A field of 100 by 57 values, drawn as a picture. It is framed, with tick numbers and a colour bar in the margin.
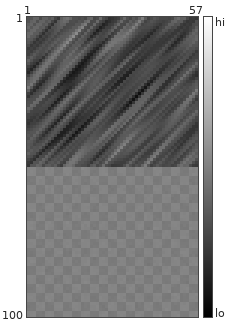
The table splits into 2 rows of 1 panel. Panel 1,1: low, slanting up to the right. Panel 2,1: middling, checkered, faint in contrast.
